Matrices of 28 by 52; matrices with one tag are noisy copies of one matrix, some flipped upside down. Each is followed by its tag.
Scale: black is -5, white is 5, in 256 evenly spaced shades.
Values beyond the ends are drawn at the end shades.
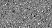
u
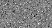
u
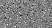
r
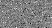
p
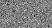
u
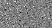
r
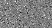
r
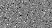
r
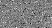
p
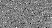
p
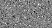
u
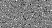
p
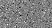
r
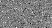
p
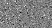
r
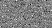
p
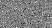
p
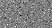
r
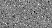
u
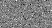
p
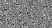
r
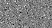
r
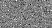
p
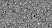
u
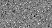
u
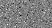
r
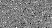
p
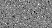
u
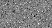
u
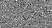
p
